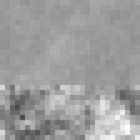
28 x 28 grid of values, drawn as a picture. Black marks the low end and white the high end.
Ninth with the highest average: bottom right. Stripes: none. Ninth with the lowest average: bottom left. Seam: horizontal, 60% of the way down, the top part calmer.
